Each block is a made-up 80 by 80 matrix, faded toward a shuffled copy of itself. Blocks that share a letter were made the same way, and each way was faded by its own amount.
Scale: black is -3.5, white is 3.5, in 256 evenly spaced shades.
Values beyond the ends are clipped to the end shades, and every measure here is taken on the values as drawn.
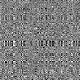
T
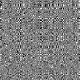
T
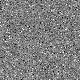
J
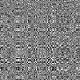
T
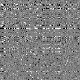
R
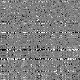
R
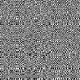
T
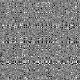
R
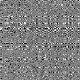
R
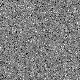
J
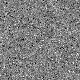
J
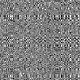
T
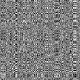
T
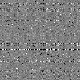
R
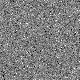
J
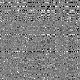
R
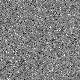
J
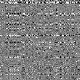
R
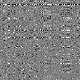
R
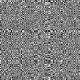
T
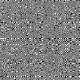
R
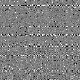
R
